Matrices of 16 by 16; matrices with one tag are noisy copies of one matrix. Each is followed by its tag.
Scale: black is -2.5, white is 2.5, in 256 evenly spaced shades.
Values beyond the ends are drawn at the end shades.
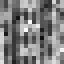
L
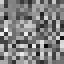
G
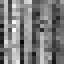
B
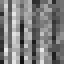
B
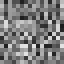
G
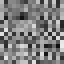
G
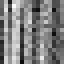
B
